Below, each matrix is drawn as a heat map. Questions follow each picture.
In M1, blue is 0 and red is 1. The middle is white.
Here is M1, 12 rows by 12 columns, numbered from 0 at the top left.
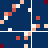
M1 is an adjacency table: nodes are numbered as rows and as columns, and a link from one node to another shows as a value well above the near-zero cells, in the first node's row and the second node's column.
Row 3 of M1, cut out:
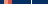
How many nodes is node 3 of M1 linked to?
2
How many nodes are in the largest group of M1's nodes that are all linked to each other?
2
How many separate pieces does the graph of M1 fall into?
2
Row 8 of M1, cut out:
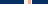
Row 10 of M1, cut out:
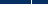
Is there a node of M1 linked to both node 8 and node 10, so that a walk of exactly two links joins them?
no
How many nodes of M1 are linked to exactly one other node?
1
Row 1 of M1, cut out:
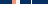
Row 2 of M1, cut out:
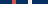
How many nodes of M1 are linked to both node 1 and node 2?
1
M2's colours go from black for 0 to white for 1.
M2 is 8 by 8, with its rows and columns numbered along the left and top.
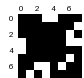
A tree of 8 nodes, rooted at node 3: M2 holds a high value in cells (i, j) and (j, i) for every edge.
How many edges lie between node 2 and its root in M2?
2
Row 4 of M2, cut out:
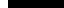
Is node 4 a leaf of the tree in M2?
yes
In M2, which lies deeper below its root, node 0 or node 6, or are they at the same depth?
the same depth
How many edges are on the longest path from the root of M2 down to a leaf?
2
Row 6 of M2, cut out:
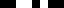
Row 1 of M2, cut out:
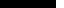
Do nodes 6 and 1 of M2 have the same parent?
no
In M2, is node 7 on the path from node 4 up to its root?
no
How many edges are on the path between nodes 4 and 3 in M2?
2
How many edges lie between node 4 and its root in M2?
2
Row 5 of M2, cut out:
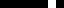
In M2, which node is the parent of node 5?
6
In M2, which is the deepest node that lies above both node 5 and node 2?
6
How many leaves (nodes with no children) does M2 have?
4
